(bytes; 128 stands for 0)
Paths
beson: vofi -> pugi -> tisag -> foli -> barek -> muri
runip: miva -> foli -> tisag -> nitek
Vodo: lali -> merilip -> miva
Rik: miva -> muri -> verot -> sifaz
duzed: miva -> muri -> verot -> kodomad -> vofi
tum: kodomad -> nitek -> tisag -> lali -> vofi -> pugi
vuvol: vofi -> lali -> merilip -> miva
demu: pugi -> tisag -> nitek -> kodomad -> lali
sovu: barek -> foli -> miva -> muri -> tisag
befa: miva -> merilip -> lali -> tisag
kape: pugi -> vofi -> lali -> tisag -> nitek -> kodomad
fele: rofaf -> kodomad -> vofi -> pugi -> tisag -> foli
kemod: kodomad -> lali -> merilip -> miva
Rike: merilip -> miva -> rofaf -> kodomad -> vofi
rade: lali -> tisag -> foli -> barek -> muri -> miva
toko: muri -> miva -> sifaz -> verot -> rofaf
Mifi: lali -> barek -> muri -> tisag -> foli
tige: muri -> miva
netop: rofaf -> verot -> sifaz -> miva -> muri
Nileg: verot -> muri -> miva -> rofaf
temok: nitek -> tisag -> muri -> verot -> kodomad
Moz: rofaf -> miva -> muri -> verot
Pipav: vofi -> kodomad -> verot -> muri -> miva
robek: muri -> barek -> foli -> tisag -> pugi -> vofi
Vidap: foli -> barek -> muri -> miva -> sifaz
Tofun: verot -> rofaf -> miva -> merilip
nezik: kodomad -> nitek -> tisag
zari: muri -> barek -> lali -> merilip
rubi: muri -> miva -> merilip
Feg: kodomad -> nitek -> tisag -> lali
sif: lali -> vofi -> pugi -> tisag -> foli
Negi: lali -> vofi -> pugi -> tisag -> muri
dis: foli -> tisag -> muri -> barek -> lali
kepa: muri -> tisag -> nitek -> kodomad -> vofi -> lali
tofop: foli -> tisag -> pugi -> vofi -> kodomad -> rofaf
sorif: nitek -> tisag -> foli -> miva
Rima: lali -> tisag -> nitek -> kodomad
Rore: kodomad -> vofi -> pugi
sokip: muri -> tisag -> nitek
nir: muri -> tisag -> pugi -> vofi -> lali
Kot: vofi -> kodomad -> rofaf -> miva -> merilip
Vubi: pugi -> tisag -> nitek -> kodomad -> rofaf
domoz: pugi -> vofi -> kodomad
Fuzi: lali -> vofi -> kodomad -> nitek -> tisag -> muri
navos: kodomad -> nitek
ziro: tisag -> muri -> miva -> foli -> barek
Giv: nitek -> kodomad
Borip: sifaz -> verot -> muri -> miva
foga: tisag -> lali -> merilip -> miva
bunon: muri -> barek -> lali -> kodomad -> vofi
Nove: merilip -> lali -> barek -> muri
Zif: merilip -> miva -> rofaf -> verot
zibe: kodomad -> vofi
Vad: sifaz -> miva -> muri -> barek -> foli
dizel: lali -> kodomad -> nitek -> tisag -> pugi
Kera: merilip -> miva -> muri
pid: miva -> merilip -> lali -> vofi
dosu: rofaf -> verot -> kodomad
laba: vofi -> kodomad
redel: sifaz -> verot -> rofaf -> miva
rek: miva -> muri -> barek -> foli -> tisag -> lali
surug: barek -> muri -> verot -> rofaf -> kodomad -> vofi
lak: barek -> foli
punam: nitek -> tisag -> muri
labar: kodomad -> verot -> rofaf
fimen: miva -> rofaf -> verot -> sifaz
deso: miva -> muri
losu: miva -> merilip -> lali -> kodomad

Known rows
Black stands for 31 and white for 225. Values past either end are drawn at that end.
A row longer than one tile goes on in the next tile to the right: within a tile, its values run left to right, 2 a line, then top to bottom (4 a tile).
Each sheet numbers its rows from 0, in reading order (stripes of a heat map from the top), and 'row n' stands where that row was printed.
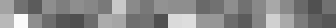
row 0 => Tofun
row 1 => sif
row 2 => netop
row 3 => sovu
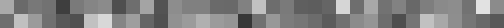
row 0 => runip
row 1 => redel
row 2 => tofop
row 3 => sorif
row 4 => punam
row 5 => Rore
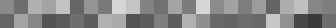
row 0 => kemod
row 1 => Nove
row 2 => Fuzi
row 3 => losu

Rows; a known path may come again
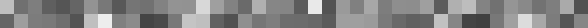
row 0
sorif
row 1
fimen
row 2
zari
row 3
nezik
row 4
kape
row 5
losu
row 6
Borip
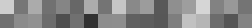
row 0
punam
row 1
Rima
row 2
bunon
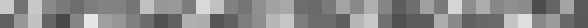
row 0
sokip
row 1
domoz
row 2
Nove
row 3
robek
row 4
ziro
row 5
Fuzi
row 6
redel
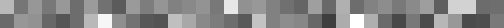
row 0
temok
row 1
Tofun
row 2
Rore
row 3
Vubi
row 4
Nileg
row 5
Vodo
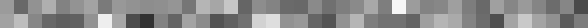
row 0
Rike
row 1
duzed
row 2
kemod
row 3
netop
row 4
zibe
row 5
beson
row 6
Vad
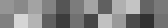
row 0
rek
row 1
befa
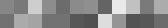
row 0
sif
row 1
vuvol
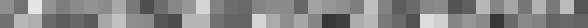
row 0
Negi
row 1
dis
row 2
Mifi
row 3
fele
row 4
rade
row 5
dosu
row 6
dizel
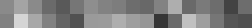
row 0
sovu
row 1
tofop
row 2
runip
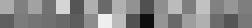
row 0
Feg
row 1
deso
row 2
kepa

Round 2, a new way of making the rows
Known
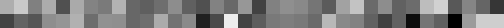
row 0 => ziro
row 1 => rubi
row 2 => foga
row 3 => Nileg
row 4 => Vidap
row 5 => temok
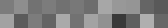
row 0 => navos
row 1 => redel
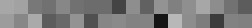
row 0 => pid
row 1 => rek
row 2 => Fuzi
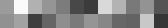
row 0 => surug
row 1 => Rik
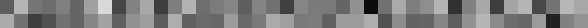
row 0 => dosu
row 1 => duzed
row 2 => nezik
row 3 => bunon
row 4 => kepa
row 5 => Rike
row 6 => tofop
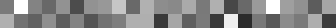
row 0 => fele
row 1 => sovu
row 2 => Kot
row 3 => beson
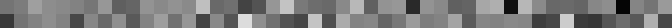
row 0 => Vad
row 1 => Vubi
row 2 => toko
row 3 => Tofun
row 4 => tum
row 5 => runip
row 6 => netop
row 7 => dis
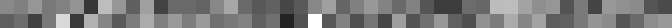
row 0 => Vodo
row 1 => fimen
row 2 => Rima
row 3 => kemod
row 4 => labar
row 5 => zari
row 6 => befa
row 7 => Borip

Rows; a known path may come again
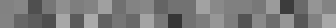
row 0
zibe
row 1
nezik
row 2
Vad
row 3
Vubi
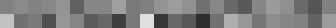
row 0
Feg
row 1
Vodo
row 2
punam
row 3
tige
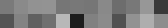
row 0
Kera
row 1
Zif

